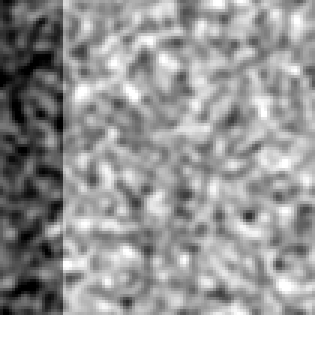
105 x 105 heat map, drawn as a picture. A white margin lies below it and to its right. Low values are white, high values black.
The texture is blotchy. There are no regular stripes. No lone cell stands out from its neighbours. A vertical seam about 20% of the way across splits the table, and the left part is higher.
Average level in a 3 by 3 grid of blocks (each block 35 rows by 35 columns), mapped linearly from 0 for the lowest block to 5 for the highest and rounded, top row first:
5 0 0
5 1 0
4 1 0
